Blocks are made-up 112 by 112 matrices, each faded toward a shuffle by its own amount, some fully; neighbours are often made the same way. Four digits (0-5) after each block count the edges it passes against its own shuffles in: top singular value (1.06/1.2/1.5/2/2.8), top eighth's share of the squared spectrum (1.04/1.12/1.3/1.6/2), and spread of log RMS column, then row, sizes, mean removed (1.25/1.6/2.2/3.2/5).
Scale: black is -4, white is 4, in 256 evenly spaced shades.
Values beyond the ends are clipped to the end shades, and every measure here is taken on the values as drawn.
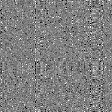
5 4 3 2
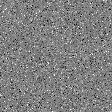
2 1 0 0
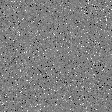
0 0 0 0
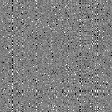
5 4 3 2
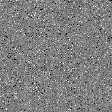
3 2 1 0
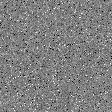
0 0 0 0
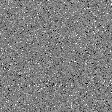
0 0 0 1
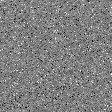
0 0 0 0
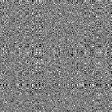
5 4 3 3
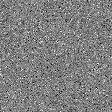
2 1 0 0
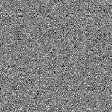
4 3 1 2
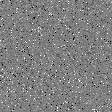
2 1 0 0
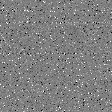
3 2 0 1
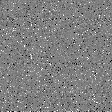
3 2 0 1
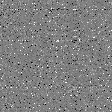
3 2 0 1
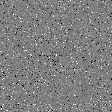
2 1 0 0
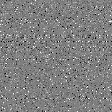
4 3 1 2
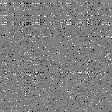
4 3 1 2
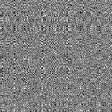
5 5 3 3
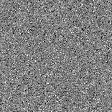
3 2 0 0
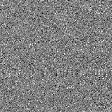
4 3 1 1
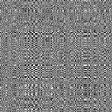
5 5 4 4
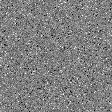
1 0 0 0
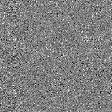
4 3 2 1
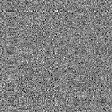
4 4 2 2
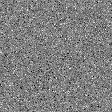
2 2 0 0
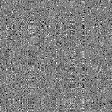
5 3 2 2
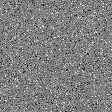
0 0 0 0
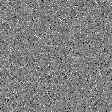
3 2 0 0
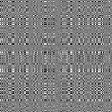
5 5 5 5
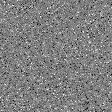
0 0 0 0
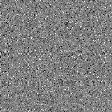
4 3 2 1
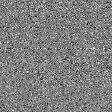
2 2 0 3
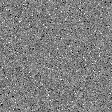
0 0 0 0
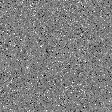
2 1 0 0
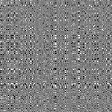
5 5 4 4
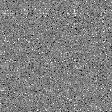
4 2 1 1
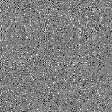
4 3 2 2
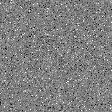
3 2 0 1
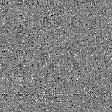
4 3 1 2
